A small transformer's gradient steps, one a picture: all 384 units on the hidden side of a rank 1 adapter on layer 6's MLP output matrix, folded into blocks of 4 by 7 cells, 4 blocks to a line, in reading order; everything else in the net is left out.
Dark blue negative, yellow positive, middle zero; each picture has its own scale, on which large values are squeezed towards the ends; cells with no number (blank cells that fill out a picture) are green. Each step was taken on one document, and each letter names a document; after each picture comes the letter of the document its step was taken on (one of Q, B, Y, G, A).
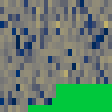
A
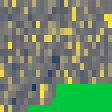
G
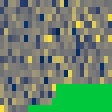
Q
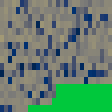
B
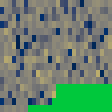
A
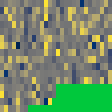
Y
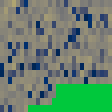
B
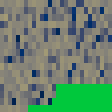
A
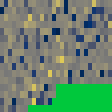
Q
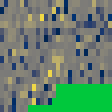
Q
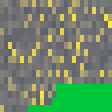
G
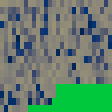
A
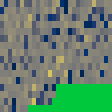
Q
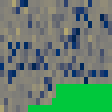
B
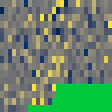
Q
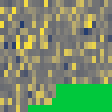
Y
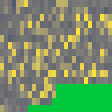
B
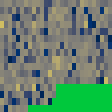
A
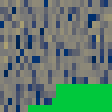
Y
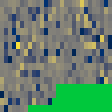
A
